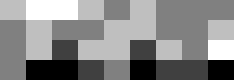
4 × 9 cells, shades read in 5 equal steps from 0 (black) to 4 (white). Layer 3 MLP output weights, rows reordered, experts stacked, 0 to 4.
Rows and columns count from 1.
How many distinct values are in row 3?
4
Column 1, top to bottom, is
3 2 2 2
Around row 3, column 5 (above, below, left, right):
3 2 3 1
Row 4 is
2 0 0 1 2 0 1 1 0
